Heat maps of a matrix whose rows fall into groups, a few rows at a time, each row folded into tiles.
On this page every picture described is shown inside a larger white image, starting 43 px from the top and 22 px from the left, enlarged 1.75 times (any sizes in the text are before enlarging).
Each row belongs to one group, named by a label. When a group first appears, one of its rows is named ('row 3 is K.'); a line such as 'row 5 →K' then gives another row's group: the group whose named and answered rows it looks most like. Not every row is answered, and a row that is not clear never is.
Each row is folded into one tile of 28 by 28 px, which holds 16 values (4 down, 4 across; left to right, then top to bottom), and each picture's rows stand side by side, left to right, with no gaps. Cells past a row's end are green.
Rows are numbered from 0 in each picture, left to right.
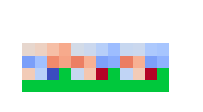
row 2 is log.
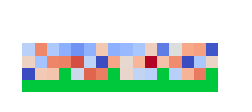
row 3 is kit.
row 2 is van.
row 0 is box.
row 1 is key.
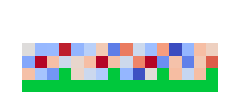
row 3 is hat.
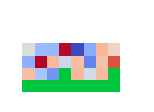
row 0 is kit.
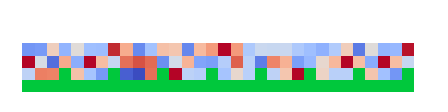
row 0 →key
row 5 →log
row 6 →van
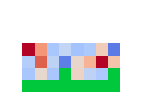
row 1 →van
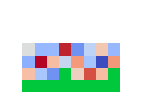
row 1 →key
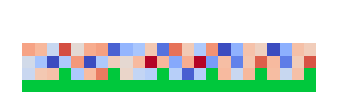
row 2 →van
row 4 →hat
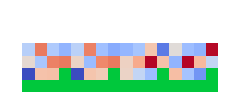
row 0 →box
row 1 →box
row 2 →van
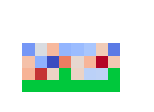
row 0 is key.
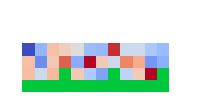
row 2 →log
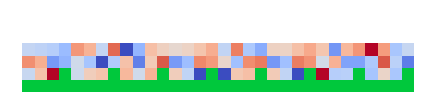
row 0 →log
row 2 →hat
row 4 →box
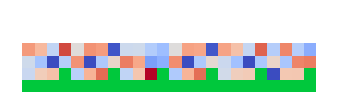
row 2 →log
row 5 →box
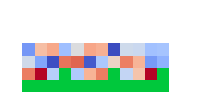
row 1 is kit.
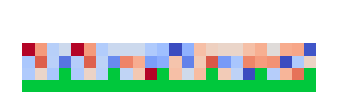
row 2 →log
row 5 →kit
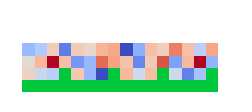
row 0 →van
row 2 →hat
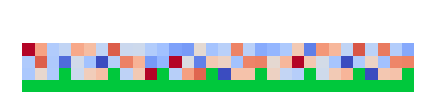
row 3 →key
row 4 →box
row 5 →van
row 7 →box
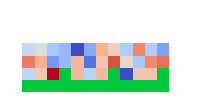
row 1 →hat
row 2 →box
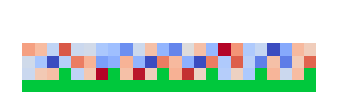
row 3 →key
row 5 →hat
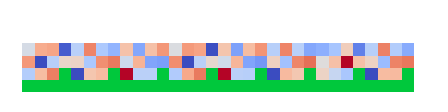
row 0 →kit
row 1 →box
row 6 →van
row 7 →box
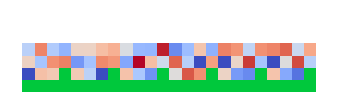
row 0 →box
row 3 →key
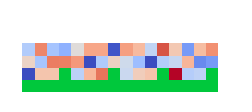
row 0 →box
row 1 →kit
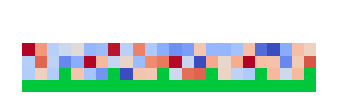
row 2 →box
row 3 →key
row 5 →hat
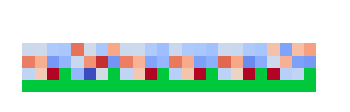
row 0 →log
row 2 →log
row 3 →log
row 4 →log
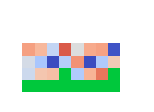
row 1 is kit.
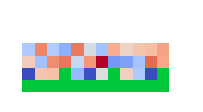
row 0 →box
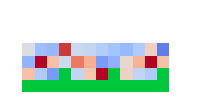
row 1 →log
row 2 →van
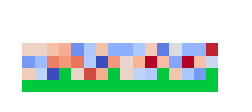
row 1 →key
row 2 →van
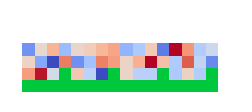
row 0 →key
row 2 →van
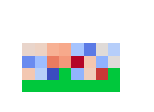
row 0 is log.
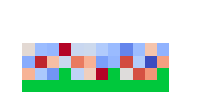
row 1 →log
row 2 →key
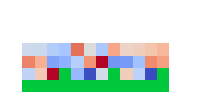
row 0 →log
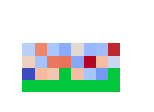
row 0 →box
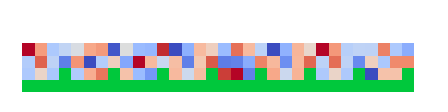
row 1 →kit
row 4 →key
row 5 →hat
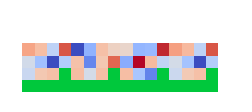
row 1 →hat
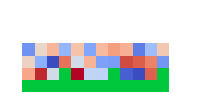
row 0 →key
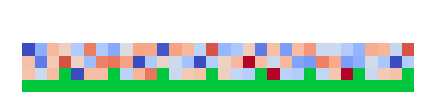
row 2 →kit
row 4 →van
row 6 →log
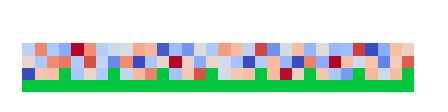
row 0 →box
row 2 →kit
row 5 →key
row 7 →hat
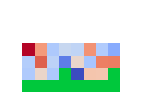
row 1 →box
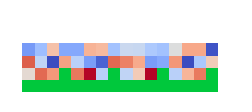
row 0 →key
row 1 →key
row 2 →log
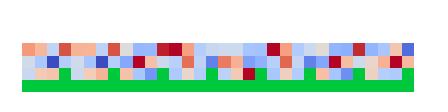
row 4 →log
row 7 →van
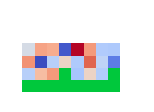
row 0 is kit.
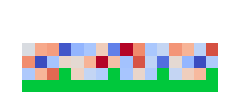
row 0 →kit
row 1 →van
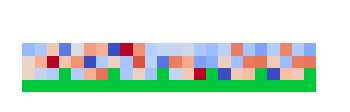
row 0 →van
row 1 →kit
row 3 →log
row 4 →box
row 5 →box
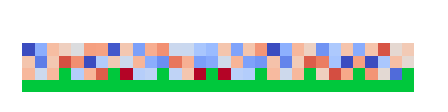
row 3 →log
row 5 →hat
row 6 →key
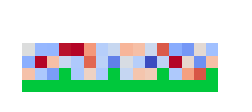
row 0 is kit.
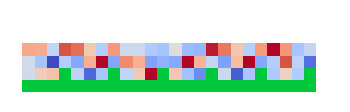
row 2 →log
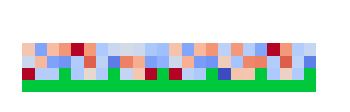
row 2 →log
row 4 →box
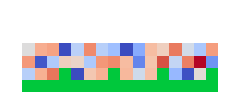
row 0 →kit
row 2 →hat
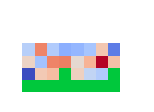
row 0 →box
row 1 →van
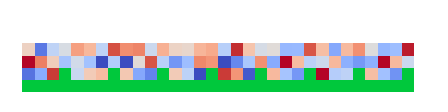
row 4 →key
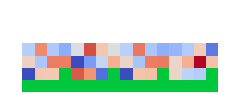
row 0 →box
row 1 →key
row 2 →box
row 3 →van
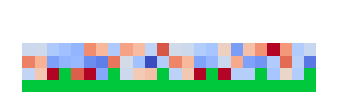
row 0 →log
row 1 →key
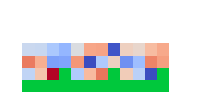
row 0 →log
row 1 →kit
